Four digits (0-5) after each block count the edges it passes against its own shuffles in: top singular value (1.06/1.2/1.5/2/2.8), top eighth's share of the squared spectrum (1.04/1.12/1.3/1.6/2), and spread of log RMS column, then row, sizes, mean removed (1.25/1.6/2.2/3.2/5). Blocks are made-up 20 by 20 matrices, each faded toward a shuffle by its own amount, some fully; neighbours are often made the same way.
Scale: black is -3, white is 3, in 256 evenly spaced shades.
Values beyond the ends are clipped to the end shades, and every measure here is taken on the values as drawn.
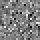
1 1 0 1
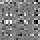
3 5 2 3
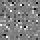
1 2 0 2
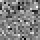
2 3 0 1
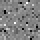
0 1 0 0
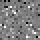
0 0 0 0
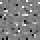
1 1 1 0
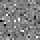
0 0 0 0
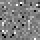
0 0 0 0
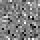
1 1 1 0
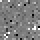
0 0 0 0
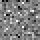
0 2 0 0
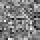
2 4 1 1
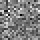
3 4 1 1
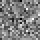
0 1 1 1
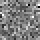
1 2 0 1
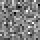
0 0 0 0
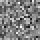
2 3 0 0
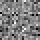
2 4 2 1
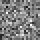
0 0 0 0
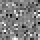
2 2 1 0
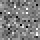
1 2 0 1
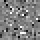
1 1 0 0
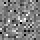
2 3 0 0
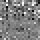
3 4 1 2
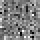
2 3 1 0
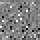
0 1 0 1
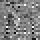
3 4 2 1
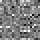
3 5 1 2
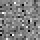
1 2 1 0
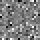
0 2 1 0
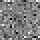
2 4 0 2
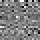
3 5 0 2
